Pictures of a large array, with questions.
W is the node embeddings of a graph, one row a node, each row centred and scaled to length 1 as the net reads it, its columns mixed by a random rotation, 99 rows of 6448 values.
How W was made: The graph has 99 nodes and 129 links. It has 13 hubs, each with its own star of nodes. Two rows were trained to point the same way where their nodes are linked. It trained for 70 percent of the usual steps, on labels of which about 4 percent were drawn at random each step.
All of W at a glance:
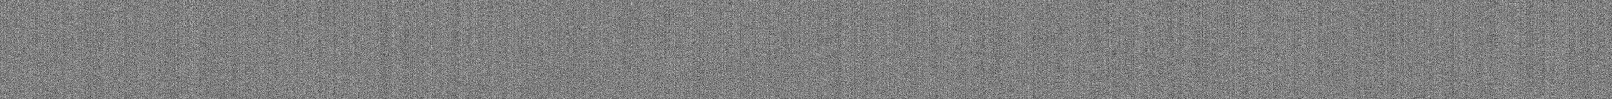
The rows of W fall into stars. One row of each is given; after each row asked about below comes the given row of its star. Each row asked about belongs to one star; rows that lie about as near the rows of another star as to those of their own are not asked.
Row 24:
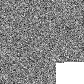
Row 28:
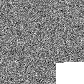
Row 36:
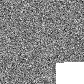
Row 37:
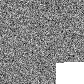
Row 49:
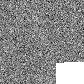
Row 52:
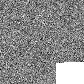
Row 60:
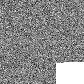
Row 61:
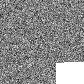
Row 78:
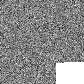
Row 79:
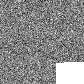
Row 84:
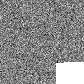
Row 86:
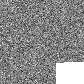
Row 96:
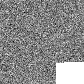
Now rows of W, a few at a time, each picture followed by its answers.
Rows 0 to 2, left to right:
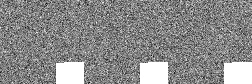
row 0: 79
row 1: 36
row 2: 60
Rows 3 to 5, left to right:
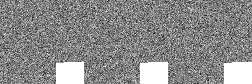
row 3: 78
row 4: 78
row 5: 37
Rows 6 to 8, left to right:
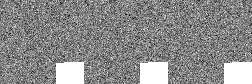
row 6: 61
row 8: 49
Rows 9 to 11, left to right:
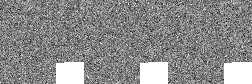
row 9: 52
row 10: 24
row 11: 86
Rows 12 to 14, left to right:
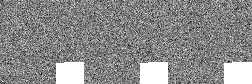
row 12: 36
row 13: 28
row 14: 52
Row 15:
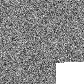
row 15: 36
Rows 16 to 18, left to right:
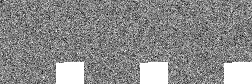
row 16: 36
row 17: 24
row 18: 52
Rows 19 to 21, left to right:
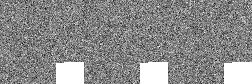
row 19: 24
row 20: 49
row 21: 36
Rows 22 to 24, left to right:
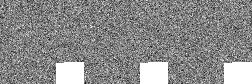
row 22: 79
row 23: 60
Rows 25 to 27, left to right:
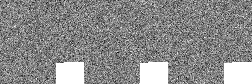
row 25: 37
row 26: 49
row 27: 96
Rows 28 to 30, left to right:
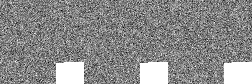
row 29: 49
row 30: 78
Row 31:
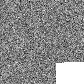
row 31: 61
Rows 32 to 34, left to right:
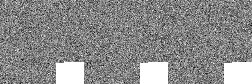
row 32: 36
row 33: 96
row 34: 28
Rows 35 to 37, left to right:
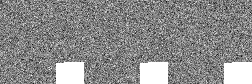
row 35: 84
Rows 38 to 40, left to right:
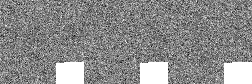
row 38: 78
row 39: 36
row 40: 52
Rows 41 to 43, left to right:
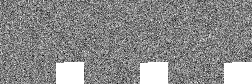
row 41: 36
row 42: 84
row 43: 28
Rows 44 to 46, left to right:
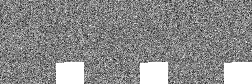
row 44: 61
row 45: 78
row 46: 36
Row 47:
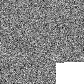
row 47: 24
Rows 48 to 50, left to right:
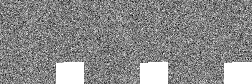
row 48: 96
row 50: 96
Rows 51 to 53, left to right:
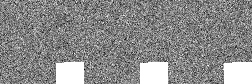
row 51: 61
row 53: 86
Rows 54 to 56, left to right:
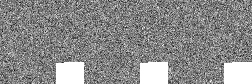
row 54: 37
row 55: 49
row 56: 96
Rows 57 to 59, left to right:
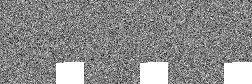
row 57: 84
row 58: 61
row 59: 28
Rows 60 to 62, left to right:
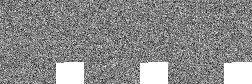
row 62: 37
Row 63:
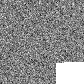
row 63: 60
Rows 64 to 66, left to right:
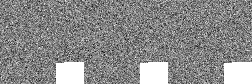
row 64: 28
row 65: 52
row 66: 86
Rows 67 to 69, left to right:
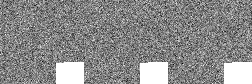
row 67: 96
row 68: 86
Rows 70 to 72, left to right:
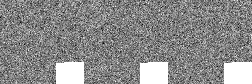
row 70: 79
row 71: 86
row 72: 79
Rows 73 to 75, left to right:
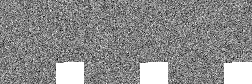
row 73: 28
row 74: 61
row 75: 49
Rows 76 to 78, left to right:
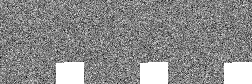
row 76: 86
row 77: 28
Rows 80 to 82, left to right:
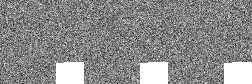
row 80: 37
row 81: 52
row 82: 86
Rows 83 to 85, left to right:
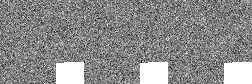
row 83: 84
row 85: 96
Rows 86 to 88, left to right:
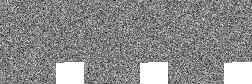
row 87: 49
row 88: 96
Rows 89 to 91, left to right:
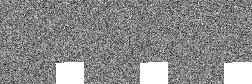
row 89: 24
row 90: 61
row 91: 96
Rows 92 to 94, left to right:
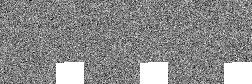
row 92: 49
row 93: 24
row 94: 79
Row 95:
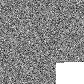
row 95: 37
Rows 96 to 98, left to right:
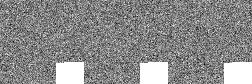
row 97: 37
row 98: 78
